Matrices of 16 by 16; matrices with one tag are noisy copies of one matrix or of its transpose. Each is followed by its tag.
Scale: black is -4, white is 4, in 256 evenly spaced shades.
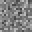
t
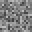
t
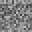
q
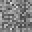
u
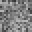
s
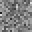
q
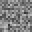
t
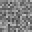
t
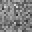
u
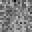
s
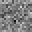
q
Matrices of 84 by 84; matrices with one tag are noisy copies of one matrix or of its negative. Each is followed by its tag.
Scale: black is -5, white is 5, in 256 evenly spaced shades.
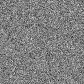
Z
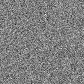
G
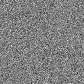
G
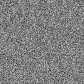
Z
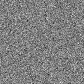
G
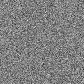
G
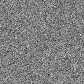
G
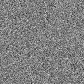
G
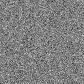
Z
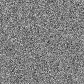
Z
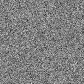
G
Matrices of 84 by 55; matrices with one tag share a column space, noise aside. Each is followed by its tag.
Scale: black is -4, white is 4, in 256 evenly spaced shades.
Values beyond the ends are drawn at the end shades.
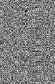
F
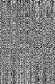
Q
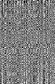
Q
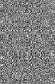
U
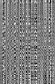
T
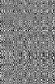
U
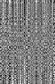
T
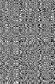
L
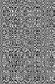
F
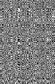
L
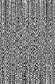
T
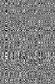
U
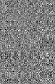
U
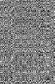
F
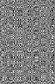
F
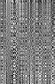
T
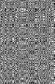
L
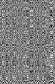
F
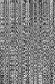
T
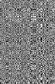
L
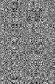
L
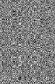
F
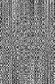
T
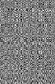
L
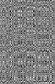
F
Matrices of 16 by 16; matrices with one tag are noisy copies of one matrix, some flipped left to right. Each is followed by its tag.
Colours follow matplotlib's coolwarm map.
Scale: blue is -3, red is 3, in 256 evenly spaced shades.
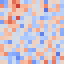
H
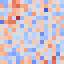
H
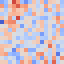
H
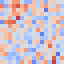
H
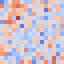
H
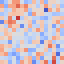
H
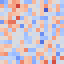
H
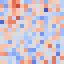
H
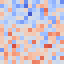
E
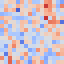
H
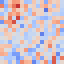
H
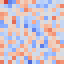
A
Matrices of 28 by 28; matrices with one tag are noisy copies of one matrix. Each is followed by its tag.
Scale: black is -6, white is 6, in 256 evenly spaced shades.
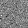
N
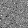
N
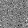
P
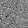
N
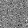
P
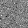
N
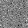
P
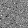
N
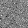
N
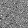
N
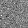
N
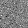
N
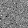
N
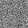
P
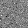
N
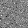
N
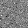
N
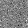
P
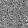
P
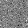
P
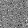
P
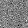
P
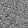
N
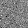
N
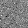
N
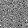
P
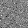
N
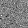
N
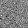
N
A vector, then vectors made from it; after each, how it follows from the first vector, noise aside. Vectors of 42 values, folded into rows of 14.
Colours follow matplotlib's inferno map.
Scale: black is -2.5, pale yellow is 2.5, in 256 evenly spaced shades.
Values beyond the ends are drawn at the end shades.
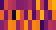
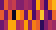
copied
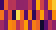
copied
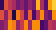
copied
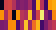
copied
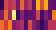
sign-scrambled
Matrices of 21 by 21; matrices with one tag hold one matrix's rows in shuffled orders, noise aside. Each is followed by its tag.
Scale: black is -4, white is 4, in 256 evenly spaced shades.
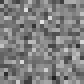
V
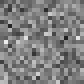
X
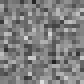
V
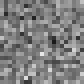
V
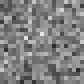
V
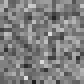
V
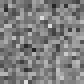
V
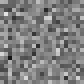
X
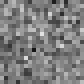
V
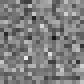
V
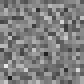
X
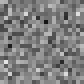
X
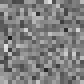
X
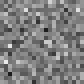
X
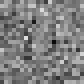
V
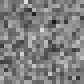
V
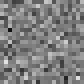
X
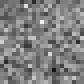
V
